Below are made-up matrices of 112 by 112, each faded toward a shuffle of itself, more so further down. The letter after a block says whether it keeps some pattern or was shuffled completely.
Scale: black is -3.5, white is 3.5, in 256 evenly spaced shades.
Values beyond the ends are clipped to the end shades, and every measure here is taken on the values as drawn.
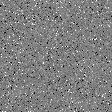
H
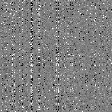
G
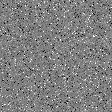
H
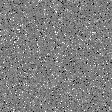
H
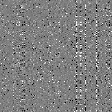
G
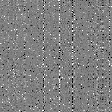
G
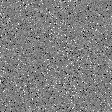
H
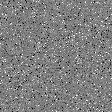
H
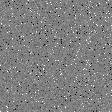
H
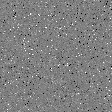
H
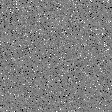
H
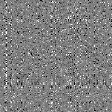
G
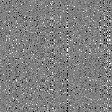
G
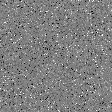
H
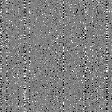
G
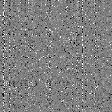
G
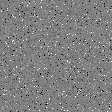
H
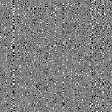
G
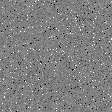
H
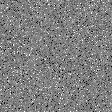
H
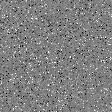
H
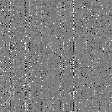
G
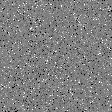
H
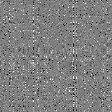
G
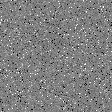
H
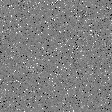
H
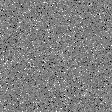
H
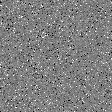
H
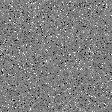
H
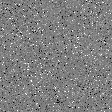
H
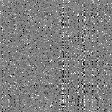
G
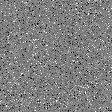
H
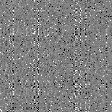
G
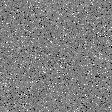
H
